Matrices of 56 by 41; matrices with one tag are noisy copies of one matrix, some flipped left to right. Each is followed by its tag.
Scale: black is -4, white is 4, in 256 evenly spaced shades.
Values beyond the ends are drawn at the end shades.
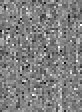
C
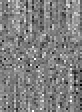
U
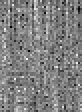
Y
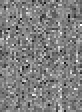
C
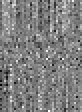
U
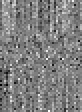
U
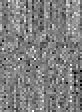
U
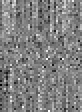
U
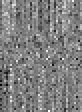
U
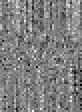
U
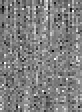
Y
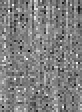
Y
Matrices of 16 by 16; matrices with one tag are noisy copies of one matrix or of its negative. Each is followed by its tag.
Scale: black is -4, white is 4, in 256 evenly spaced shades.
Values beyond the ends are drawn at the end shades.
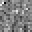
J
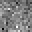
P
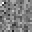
J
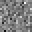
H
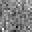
P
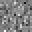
H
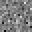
H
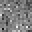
P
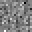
H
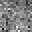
P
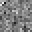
J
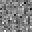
H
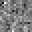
J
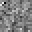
J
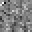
J
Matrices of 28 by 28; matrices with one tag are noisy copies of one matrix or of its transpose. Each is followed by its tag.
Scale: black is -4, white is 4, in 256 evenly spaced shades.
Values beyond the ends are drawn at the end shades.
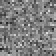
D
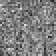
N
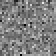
D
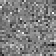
N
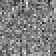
D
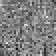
N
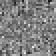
D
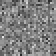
D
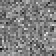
D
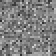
D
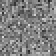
D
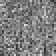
N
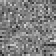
N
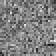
N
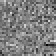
N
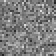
N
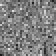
N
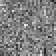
N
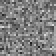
D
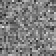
D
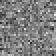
D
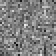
N
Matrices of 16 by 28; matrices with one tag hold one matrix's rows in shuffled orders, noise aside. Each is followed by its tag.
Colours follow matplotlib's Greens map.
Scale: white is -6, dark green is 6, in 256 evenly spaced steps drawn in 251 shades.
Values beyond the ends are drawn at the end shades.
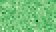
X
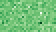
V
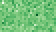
X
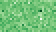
V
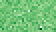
V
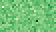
X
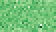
V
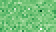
V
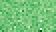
V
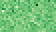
X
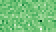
V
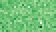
V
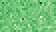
V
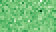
V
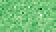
V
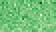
V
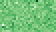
X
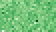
X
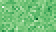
X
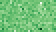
V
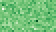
X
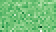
V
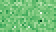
V
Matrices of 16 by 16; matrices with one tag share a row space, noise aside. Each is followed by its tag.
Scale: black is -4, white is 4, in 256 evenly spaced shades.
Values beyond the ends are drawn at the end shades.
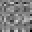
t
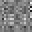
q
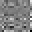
q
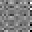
q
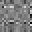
q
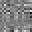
t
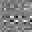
t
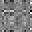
q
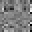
q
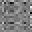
q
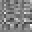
t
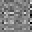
q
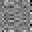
q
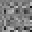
t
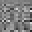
t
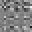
t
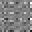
q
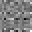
t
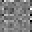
q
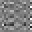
q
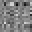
t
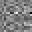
t
